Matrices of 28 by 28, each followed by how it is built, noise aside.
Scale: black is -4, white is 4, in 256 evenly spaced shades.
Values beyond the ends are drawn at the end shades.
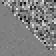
upper triangular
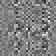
low rank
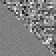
upper triangular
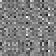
low rank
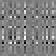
low rank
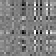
low rank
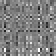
low rank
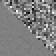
upper triangular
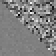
upper triangular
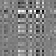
low rank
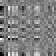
low rank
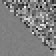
upper triangular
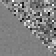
upper triangular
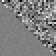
upper triangular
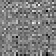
low rank
